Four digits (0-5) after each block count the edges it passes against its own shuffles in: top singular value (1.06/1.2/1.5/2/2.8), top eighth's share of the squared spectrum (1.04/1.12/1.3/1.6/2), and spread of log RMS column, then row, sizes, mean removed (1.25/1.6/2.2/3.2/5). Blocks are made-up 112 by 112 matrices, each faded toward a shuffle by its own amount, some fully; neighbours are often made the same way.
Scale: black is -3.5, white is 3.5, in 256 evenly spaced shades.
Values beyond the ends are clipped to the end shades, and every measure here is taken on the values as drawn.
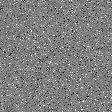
0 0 0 0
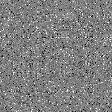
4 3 0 1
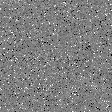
0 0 0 0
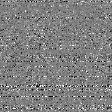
2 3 2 4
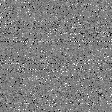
2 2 0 2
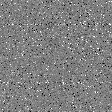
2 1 0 1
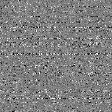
2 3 2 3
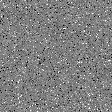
0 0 0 0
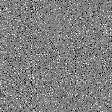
3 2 1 0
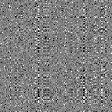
5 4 3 3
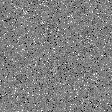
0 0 1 0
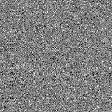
4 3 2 1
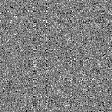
4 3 2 2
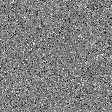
0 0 0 0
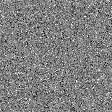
1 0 0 0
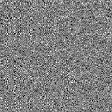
4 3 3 2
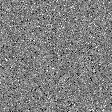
1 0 0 0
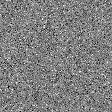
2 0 0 0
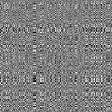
5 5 4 4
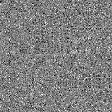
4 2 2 1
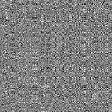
5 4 3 3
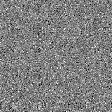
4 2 1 1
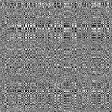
5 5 4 4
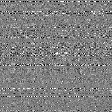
4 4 1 4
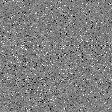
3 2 0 2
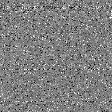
3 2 0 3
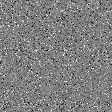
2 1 0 1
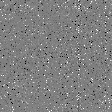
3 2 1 0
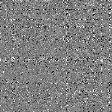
2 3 3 3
